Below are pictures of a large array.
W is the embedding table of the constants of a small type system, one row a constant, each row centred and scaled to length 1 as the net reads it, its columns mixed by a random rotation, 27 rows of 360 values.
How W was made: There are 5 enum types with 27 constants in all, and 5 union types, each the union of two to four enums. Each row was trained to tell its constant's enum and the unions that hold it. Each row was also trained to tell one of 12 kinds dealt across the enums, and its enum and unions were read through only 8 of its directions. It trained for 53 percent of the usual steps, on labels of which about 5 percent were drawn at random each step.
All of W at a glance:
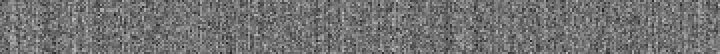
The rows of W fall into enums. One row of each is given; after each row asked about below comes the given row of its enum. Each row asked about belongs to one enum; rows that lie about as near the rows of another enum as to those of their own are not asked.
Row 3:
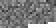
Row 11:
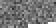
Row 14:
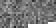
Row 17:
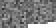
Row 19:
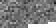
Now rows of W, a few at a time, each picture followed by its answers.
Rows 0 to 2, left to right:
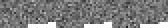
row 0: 3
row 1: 17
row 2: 17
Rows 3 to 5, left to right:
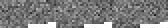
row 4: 14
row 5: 14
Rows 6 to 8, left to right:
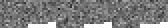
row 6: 11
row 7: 17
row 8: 19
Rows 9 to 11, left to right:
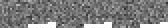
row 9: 11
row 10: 11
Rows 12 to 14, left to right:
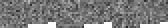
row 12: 3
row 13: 14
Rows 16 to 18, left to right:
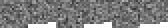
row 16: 3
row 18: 19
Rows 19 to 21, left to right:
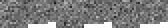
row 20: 14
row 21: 19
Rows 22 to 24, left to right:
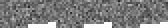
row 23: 3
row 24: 11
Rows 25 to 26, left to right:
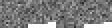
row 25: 11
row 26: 19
